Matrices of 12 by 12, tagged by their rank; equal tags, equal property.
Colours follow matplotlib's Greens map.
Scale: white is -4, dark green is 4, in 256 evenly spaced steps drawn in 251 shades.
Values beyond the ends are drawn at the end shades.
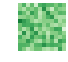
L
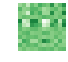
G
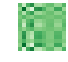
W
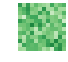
L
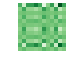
W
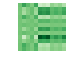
W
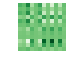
W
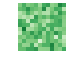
L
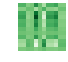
W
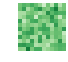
L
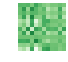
G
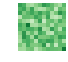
L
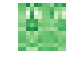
G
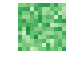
L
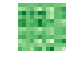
G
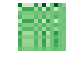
W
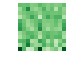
G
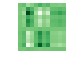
W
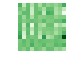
G
